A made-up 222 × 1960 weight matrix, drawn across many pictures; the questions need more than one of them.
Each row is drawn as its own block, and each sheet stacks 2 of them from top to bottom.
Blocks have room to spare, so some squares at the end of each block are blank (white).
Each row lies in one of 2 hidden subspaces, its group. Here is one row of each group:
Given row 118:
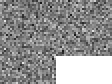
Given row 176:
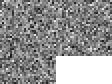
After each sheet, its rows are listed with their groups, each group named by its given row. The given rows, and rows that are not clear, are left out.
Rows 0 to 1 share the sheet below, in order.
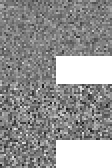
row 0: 118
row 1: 118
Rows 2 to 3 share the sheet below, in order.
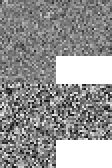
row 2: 176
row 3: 176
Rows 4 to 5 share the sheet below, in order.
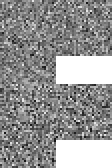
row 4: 176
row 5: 118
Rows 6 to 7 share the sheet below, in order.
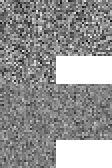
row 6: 176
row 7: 118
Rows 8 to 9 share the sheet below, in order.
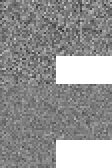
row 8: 118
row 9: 118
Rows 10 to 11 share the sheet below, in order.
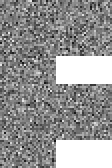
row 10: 176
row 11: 118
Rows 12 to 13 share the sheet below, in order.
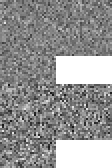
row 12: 118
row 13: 176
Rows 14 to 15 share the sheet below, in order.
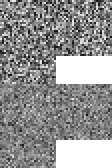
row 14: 176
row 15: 176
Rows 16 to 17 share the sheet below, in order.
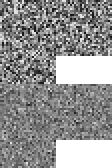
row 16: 176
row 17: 118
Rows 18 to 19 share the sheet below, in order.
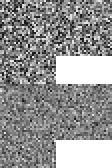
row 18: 176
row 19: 118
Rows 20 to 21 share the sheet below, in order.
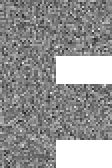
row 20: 118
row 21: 176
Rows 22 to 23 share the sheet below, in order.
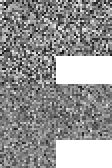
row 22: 118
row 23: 118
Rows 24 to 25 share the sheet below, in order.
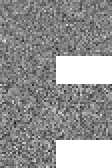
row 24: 176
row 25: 118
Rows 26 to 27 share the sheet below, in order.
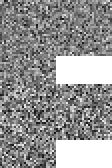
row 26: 176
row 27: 176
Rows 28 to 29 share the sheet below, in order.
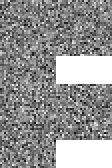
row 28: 176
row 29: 118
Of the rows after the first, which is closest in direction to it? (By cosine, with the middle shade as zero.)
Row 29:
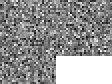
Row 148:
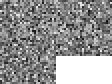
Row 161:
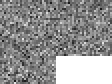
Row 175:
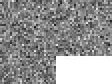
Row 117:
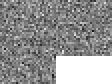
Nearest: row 117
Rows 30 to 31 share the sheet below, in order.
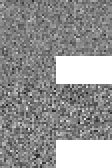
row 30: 118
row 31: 176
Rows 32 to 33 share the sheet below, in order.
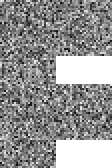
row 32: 176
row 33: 118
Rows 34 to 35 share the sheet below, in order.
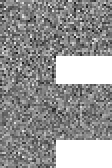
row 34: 118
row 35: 118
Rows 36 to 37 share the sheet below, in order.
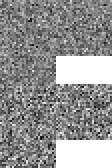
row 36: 118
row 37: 176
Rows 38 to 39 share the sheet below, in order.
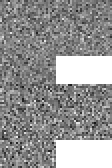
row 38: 176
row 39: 118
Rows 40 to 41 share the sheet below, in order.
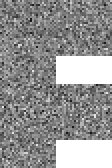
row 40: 118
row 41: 176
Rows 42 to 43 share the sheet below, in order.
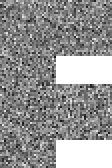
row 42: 118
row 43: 176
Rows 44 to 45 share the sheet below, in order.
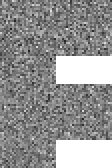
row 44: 118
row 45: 176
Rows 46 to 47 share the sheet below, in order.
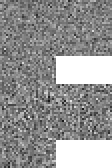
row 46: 118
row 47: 176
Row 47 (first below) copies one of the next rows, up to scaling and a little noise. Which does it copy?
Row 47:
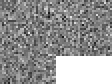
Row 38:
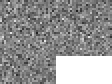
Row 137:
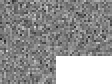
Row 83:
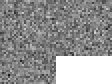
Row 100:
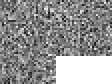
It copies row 100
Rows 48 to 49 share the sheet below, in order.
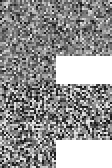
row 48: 118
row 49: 118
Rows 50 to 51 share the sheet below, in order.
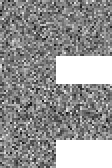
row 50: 176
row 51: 118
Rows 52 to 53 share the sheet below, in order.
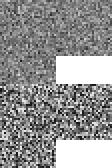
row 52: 176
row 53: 118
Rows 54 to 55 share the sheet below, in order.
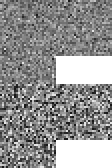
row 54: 118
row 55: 176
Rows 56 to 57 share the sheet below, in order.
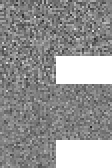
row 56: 118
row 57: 176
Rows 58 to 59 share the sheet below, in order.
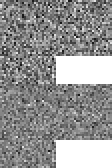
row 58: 118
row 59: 118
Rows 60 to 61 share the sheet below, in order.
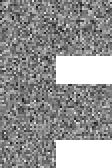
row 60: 118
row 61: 118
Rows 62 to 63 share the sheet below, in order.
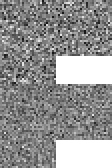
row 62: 176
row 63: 118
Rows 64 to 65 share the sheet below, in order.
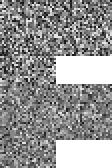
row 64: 118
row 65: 118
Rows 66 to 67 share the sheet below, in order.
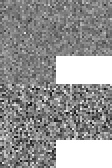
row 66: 118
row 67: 118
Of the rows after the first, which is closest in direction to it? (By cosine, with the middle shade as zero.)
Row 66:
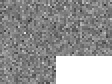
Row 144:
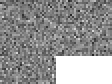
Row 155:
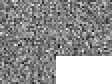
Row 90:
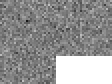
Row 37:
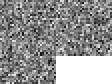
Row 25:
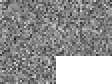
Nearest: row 90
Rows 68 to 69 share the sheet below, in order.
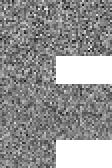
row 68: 176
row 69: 118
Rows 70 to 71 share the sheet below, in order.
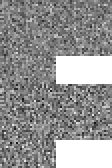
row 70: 118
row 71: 118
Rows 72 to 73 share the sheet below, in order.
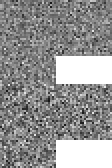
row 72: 118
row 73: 176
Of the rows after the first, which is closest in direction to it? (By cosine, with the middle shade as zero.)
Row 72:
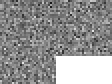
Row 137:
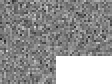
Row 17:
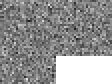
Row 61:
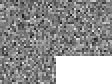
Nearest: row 61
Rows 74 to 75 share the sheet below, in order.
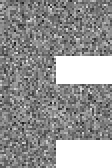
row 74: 118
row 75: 118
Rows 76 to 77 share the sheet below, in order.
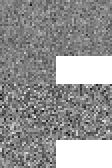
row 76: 176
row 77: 176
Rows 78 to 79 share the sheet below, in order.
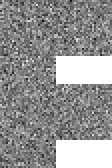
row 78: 118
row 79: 176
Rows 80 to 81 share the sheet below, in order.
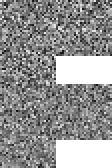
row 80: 118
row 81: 176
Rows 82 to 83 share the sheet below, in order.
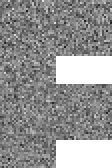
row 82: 176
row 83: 176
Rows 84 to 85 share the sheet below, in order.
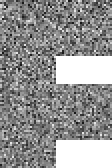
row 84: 118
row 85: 118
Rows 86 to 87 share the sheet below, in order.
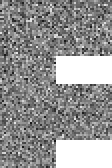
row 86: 118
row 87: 118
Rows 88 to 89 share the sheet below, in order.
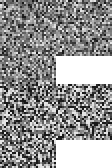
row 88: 118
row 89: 118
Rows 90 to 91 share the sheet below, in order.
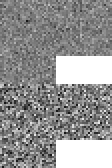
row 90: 118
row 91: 176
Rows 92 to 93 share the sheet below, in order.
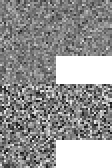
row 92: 176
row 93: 176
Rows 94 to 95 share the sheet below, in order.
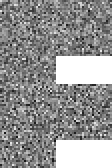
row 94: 118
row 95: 118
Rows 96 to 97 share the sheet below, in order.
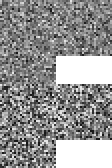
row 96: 118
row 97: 118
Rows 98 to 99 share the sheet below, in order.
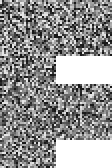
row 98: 118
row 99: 118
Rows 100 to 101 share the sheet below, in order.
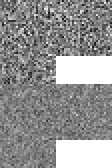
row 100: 176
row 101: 176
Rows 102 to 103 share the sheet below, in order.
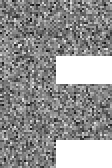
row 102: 118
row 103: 118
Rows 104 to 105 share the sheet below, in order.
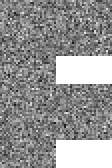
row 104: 176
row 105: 118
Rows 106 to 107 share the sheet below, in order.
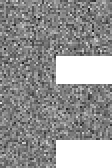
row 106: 118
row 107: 118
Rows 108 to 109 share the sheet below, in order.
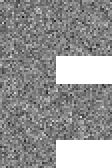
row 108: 176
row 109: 176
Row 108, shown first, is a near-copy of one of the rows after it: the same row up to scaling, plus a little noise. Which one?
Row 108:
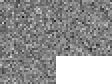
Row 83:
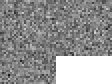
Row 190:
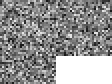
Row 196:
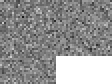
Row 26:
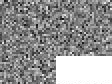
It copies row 196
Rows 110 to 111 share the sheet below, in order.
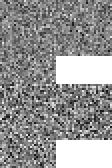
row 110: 176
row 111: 176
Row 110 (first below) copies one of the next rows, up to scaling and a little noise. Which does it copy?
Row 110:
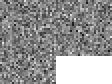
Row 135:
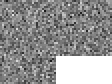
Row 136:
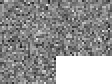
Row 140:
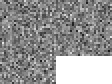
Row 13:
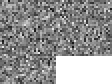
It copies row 140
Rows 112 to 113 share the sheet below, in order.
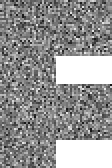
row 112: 118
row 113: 118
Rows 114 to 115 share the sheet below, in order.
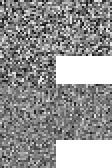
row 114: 176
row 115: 176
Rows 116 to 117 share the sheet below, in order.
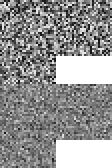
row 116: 176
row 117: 118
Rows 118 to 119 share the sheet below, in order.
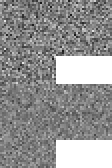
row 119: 118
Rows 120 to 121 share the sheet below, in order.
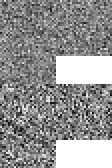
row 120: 118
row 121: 176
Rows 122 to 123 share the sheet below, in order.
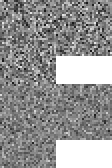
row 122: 176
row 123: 176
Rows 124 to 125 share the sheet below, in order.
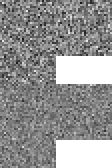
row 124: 176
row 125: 118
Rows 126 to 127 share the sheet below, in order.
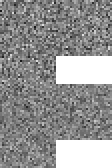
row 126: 176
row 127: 176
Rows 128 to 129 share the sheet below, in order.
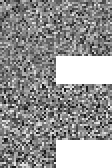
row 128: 176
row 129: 176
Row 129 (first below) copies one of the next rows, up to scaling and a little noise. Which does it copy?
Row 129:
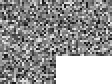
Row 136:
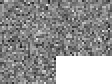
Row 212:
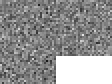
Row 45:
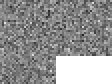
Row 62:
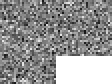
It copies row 62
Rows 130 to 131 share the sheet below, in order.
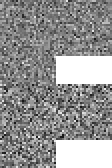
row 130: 118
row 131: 118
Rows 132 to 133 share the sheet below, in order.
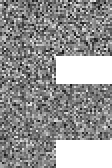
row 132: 118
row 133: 118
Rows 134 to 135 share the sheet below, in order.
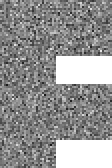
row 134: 118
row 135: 176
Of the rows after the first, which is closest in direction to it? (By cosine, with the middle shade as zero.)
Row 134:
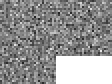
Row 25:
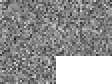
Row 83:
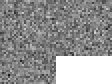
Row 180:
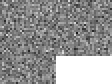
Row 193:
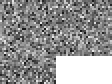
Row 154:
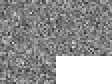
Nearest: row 180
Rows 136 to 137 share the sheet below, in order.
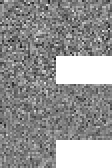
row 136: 176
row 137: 176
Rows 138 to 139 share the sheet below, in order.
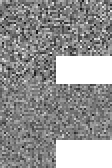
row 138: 176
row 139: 118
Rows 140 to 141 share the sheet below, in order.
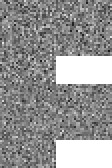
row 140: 176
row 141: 118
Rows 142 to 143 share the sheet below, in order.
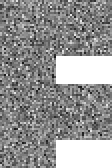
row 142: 118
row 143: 118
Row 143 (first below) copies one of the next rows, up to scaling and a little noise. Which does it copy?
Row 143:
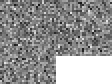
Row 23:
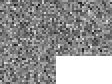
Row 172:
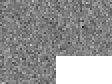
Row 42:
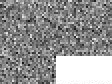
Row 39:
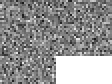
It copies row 23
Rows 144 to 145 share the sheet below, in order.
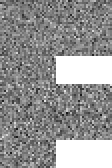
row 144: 118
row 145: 118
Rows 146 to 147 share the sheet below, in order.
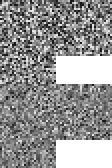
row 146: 118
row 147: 176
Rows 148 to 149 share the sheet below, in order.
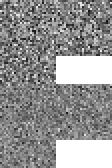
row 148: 118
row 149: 118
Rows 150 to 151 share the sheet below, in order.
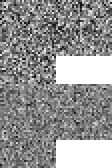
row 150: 118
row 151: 118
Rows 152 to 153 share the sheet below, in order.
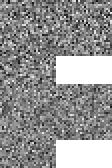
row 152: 176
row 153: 176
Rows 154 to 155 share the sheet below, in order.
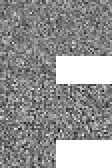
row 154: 176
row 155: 118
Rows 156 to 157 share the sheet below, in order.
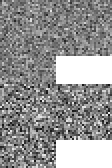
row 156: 118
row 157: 176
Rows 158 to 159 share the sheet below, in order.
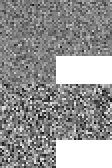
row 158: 118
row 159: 176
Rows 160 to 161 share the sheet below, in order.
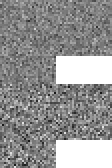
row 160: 118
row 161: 176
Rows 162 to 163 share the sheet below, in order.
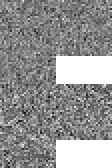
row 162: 176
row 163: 176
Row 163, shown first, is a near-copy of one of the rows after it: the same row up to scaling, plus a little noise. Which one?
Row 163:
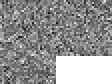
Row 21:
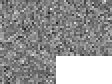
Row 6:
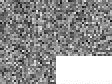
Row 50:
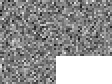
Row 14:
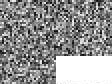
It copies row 21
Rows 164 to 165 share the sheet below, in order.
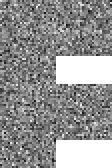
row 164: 118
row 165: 118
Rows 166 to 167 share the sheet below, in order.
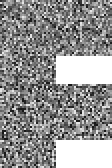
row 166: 118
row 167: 118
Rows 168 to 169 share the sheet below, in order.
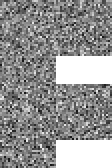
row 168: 176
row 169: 176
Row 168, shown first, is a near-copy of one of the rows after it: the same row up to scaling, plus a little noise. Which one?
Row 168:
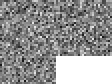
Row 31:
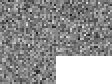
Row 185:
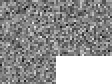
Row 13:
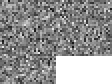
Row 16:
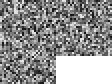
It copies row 185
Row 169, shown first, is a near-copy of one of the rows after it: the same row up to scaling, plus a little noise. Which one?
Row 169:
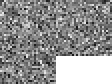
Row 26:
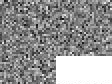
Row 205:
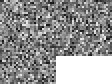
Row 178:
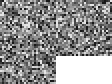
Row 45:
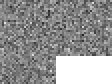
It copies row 178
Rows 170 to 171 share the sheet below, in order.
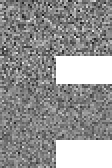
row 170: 118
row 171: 118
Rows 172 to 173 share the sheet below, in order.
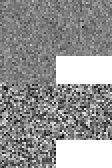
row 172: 118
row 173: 118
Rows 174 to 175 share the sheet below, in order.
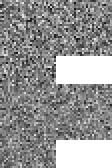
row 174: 118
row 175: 176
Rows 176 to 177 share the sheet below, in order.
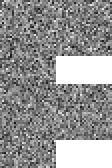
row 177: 118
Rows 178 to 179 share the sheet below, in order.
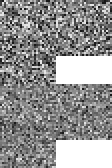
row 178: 176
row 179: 176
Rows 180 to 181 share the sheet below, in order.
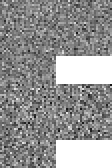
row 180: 118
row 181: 118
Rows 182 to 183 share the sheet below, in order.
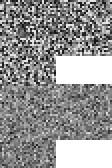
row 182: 118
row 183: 176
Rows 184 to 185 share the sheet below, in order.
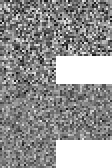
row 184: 176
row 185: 176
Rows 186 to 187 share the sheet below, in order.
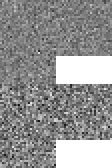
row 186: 176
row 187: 118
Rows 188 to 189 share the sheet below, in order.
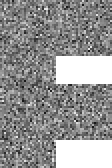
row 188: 176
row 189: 118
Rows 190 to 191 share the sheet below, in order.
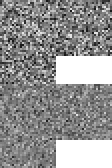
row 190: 176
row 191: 176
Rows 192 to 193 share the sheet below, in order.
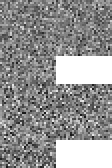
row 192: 176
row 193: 176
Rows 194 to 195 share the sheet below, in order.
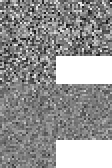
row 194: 118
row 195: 176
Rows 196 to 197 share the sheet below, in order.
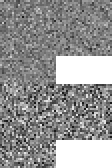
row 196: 176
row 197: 176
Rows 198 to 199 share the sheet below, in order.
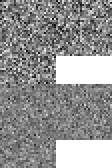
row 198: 118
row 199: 176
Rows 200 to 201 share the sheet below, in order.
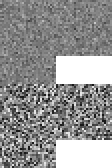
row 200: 118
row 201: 176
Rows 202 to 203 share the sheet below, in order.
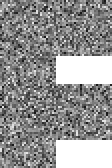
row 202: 176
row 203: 176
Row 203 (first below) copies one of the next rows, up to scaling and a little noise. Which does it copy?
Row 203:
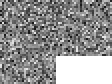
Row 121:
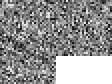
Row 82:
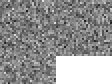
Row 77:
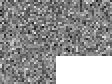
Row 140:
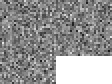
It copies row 77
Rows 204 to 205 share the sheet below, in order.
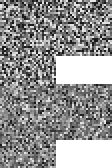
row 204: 118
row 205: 176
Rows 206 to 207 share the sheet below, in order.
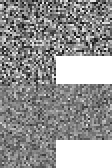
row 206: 118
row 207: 176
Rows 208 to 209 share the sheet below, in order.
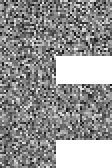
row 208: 118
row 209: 118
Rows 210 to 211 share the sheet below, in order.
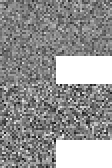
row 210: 118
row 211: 118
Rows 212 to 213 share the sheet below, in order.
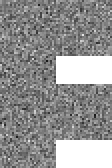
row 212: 176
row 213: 176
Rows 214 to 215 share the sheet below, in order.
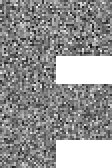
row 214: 118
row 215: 176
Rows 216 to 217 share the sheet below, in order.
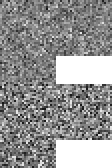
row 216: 176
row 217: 176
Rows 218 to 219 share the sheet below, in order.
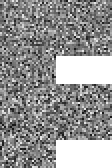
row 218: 118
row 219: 176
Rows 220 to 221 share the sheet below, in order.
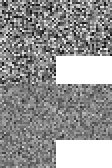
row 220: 118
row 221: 118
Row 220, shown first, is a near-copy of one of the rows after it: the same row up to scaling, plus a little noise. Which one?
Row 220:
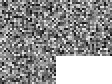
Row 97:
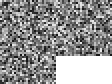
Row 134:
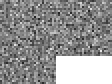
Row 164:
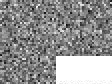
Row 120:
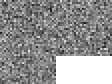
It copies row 120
